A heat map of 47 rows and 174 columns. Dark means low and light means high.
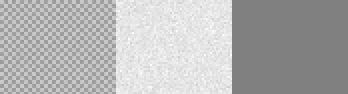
The table splits into one row of 3 panels. Panel 1,1: high, checkered. Panel 1,2: very high, fine-grained, faint in contrast. Panel 1,3: middling, flat.
